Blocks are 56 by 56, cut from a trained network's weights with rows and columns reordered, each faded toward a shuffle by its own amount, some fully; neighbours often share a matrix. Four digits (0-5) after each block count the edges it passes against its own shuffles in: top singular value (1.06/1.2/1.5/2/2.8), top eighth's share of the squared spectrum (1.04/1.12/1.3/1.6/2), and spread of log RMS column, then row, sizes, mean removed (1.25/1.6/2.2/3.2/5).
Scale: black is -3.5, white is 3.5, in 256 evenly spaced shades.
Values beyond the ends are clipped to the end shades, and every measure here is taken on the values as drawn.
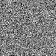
1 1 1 0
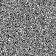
0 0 0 0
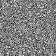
2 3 1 1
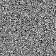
1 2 1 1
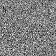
2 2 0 1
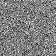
0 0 0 0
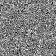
1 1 0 0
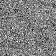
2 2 0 0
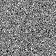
1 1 0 0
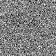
2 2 0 2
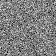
0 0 0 0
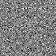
3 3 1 2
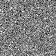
0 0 0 0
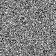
0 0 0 0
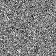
0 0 0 1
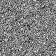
0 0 0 0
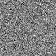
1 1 0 0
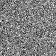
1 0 0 0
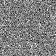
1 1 0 0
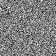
1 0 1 0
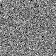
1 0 0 0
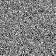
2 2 0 1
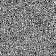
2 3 1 1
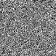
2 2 1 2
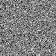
1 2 0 0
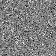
1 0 0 0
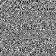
3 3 1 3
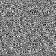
3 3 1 2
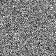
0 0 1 0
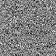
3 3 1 1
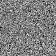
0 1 0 1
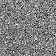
1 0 0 0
